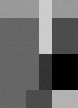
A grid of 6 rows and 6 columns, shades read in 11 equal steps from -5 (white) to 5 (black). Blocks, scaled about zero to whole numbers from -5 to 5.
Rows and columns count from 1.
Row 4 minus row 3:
0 0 0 6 3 3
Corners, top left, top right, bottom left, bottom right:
-1 -1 1 -2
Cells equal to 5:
4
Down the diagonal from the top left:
-1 1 1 3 5 -2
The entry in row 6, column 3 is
2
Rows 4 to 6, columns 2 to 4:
1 1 3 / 1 1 3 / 1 2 2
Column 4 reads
-3 -3 -3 3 3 2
